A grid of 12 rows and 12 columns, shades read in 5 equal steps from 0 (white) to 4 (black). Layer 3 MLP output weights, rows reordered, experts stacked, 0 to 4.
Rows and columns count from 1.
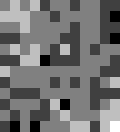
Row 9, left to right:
2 3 3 3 2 2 2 2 2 3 3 3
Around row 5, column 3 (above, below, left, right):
2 1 1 1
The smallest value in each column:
1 1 1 1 2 1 1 1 1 2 1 0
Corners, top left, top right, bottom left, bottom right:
2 3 3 0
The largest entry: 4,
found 6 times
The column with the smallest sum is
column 3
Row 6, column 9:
2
